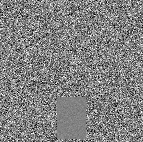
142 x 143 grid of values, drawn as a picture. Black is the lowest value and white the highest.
No single row or column stands out from its neighbours. The bottom middle is the smoothest part. The values follow a bell shape. There is no overall slope. Fine speckle covers the field. There are no regular stripes. In the bottom middle lies a patch that is calmer than the rest.
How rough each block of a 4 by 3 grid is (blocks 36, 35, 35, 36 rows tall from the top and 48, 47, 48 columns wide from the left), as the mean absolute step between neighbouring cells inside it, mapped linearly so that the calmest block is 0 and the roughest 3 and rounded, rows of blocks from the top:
3 3 3 / 3 3 3 / 3 2 3 / 3 0 3
